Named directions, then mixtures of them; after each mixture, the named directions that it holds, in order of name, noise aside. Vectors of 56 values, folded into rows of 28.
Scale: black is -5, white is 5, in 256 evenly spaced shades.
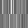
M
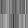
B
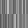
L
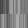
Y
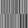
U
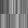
Y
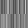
B, L, U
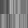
Y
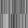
B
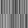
B, U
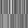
B, M, U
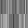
B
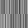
B, U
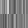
L, Y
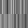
L, M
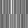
M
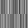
B, L, U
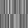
L, M, U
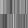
B, Y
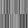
B, M, U
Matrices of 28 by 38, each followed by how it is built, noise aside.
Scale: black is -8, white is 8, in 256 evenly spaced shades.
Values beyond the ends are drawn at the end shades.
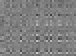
low rank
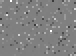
sparse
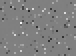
sparse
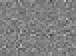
low rank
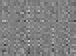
low rank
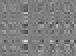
low rank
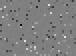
sparse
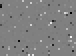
sparse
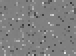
sparse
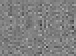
low rank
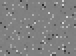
sparse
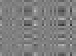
low rank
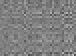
low rank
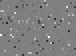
sparse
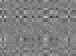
low rank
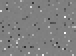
sparse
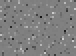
sparse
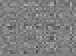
low rank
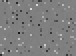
sparse
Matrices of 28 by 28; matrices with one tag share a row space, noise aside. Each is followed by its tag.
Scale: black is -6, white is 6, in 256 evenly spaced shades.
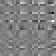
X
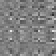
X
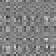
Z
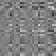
X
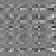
X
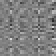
X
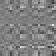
X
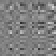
X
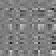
X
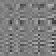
X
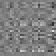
X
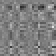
X
